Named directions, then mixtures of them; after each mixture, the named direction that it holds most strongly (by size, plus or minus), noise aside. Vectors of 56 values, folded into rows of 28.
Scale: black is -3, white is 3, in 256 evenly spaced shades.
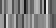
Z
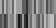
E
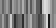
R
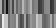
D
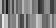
D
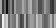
D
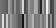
Z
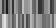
D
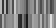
E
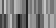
E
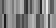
R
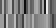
Z
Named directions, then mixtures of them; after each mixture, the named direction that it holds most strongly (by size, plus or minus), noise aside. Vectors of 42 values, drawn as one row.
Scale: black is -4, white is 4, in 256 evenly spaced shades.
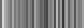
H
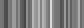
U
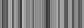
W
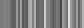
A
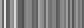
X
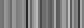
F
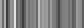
X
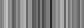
U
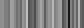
A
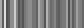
X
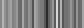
H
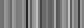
F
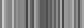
H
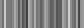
A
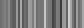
A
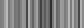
F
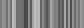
U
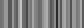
W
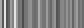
X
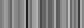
F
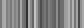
H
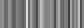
F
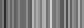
U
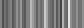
A
